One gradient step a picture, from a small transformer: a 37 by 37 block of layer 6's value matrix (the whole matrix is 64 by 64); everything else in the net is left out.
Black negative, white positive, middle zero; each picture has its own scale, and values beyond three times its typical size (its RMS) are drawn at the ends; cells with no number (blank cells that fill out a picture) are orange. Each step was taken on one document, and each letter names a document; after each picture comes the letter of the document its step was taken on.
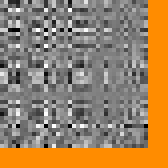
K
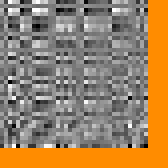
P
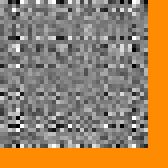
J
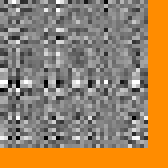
J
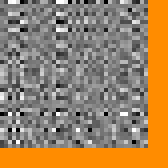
J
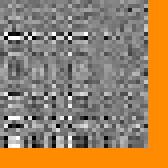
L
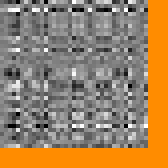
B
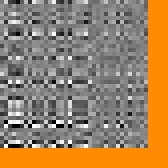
L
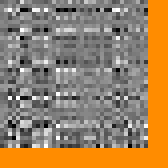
P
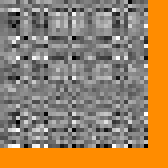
B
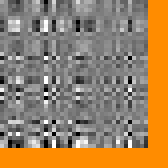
K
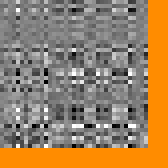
B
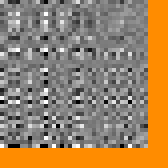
K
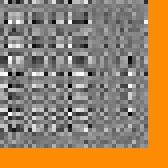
L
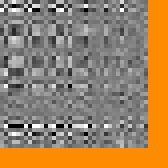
L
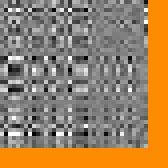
L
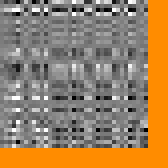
B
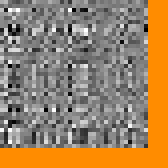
L
